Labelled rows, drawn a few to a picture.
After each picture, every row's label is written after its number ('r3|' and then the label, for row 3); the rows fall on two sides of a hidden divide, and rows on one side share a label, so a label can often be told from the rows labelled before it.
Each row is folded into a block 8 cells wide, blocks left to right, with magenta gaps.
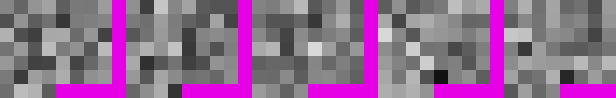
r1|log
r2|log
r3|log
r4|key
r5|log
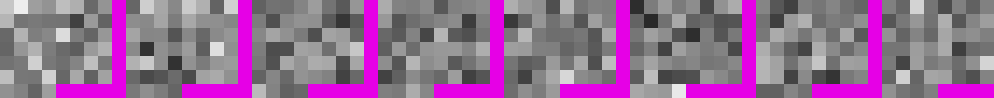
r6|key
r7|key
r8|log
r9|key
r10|log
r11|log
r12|log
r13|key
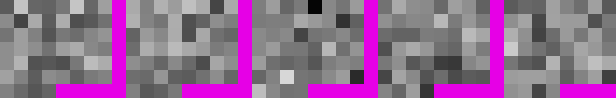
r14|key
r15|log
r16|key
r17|key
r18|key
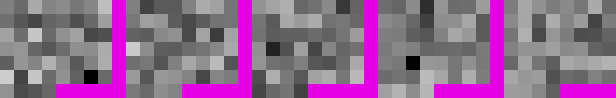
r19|log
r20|log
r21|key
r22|log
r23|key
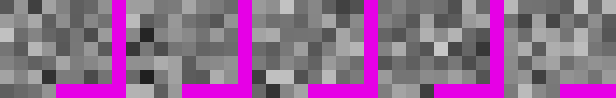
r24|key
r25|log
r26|key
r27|log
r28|log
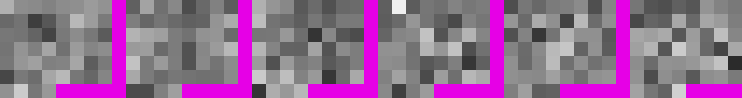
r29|log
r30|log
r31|log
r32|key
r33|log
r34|log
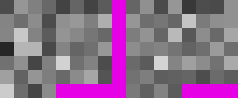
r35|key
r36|key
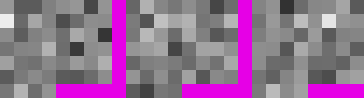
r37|log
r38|key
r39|log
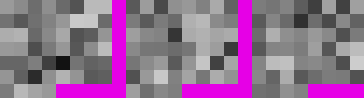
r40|log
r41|key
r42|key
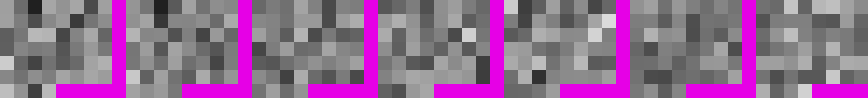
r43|log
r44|log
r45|log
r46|key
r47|log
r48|log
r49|log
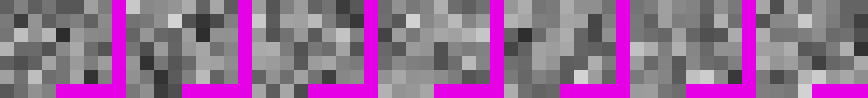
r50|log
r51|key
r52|key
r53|key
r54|key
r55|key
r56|log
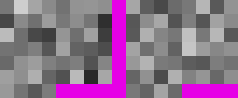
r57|key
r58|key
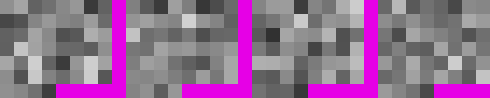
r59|key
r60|key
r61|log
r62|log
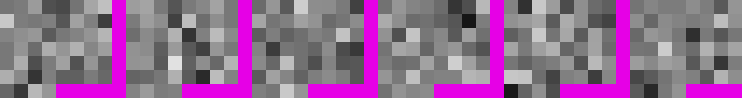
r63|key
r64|log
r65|key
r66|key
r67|key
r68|log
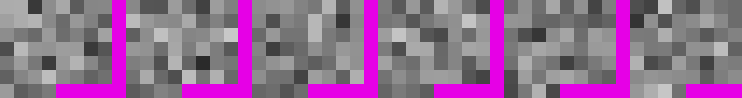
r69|key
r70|key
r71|key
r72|log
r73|key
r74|log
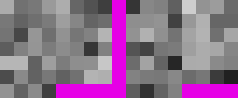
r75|key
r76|key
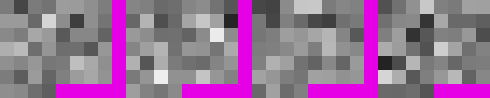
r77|log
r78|key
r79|log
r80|key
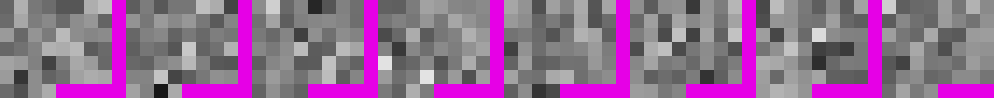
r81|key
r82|key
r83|key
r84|log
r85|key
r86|log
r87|key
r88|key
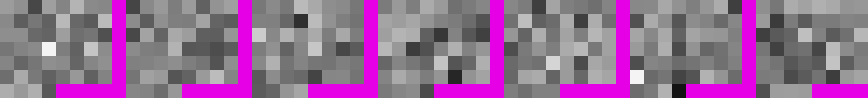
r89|key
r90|key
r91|key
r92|log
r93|key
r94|key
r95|log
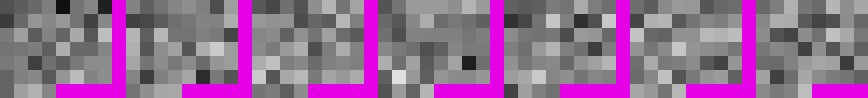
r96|key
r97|log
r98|log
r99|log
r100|log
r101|key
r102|log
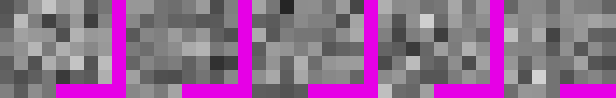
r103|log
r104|log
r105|key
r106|log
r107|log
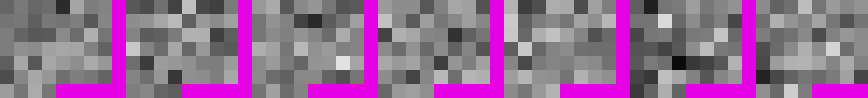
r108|key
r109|log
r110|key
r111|log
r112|log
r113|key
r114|key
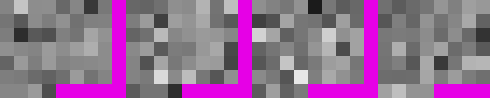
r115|key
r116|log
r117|key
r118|log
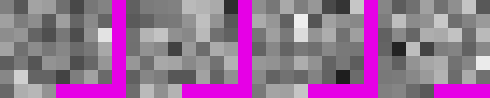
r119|key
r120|log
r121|log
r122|key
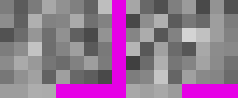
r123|key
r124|key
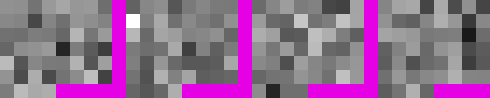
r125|log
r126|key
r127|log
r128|key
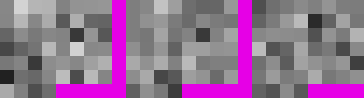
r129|key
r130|key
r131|log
